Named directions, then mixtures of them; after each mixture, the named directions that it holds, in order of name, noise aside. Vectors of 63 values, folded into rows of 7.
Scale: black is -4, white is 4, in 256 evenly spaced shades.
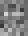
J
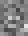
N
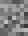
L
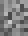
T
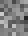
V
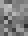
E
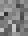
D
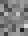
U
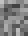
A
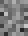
T, U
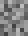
A, L, U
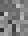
D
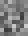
D, N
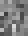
D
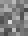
D, T, V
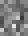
D, J, N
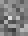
E, N
